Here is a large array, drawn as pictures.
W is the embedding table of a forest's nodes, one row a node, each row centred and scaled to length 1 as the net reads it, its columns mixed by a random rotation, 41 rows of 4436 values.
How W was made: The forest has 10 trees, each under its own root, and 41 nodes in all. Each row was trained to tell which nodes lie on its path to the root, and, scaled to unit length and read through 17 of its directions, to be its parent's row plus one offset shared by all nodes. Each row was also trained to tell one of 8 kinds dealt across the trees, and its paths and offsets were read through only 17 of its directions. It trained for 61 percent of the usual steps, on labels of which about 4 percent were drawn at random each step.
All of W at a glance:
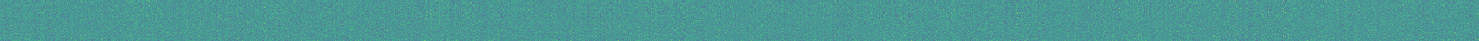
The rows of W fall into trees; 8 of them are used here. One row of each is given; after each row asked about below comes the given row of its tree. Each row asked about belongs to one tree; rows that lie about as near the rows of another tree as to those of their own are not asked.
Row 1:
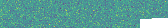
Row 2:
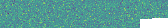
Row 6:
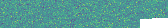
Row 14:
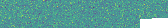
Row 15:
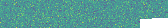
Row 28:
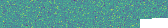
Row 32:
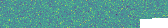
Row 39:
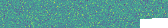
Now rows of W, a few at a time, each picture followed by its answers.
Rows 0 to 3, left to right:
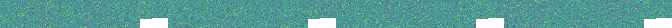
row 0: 2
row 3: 15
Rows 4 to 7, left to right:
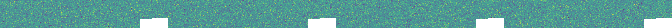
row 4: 6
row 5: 39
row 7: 15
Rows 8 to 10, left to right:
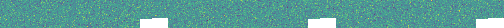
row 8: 2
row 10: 14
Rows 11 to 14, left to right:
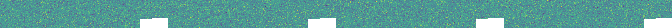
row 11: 2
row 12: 28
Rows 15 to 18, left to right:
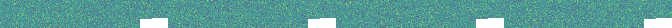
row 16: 14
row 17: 6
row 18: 39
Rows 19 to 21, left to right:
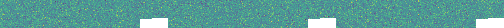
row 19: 1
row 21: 14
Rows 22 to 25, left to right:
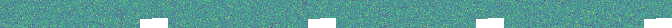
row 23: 15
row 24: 6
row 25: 2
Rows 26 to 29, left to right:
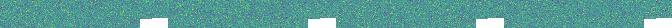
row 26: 14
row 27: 15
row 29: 15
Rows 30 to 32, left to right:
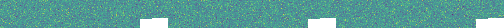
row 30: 1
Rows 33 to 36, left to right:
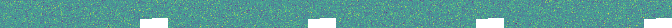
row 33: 6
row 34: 1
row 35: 2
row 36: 28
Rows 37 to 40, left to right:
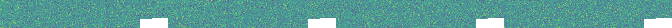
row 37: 1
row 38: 14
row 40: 6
